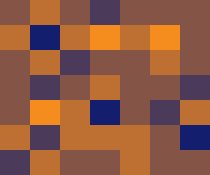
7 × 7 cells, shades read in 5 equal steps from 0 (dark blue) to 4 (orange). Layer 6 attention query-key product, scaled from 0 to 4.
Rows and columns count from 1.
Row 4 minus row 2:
-1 1 -1 -1 -1 -2 -1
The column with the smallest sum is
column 7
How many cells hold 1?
7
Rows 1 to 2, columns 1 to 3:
2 3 2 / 3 0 3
